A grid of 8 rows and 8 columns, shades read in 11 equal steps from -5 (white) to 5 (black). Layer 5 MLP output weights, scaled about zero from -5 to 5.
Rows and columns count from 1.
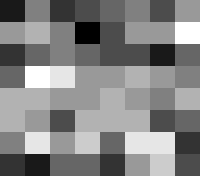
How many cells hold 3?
5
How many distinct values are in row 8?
6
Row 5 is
-2 -2 -1 -1 -2 -1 0 -2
